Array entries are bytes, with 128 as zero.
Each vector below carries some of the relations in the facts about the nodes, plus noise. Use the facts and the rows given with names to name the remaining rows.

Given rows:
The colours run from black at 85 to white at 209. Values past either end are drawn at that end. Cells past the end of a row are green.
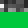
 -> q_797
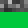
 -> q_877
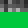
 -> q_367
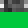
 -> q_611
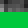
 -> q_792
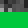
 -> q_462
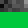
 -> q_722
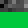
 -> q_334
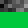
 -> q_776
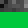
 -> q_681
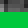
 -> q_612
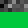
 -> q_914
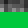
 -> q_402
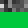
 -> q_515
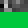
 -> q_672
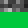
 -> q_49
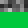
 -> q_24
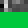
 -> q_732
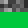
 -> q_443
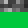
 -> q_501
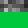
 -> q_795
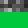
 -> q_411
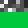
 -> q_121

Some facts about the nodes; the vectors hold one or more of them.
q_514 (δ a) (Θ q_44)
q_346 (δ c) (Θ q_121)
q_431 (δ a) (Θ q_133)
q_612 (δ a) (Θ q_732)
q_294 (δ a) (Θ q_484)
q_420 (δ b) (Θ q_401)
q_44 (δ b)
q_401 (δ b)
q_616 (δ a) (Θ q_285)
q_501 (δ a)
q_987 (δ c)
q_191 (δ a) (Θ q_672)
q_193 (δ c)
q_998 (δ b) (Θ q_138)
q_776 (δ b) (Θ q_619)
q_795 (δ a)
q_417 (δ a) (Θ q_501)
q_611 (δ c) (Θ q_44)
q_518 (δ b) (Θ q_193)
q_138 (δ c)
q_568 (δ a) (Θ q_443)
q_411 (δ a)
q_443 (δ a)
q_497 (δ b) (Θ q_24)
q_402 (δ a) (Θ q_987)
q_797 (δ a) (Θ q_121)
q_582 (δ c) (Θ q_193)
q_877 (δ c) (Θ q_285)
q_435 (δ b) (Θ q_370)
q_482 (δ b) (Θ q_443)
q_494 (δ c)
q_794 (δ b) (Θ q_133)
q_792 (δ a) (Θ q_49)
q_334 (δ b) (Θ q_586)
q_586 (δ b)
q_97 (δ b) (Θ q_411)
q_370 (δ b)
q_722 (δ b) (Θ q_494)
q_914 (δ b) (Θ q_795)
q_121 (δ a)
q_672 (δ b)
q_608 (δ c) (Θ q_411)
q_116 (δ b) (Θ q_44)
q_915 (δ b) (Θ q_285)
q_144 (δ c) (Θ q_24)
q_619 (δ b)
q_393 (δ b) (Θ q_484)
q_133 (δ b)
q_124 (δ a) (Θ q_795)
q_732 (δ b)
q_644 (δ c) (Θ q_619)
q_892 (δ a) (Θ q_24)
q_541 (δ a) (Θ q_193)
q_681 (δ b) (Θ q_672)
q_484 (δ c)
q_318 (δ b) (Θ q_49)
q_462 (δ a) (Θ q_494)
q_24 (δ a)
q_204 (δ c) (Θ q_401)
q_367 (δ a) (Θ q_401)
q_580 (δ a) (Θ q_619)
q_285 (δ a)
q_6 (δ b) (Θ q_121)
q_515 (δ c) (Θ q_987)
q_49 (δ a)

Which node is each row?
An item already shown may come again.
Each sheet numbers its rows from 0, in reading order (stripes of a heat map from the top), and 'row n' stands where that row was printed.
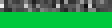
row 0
q_611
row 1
q_124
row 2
q_144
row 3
q_672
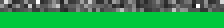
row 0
q_494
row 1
q_204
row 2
q_144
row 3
q_987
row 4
q_24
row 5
q_616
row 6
q_795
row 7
q_346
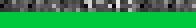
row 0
q_497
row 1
q_420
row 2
q_892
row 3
q_44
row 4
q_619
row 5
q_722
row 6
q_420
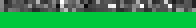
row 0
q_514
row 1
q_877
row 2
q_401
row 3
q_116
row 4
q_644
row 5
q_346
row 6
q_797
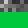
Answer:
q_987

